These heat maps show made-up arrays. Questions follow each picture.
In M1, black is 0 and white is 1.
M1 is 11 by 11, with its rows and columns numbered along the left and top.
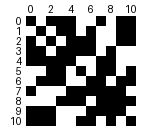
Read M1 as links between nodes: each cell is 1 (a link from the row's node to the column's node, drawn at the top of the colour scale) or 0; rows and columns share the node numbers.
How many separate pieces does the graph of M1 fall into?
1
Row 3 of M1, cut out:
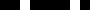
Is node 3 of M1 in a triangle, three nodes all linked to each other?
yes
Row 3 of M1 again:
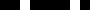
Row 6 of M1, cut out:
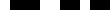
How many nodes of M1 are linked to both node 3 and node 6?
0
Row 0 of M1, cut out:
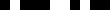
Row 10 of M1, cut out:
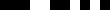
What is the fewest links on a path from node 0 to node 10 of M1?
3
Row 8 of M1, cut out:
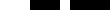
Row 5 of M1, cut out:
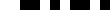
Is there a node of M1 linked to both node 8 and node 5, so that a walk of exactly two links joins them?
yes
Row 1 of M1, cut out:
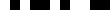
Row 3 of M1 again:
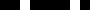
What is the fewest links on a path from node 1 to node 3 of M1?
2
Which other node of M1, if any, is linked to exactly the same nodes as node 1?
none
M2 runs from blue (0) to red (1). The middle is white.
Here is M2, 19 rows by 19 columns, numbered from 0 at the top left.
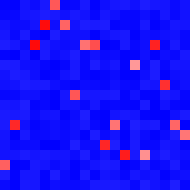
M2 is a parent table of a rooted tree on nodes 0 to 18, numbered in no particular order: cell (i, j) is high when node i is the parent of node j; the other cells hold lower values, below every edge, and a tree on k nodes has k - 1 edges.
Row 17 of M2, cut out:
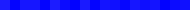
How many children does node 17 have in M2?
0
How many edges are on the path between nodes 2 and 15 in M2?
2
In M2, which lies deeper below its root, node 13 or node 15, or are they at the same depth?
the same depth
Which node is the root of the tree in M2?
2
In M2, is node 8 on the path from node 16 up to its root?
yes
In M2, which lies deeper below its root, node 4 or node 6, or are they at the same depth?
the same depth
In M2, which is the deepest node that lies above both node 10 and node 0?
4
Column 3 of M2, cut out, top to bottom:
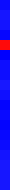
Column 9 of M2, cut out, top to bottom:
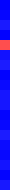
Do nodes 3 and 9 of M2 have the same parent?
yes
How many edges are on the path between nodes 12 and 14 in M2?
2
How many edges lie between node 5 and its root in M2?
5
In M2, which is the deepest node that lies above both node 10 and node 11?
15
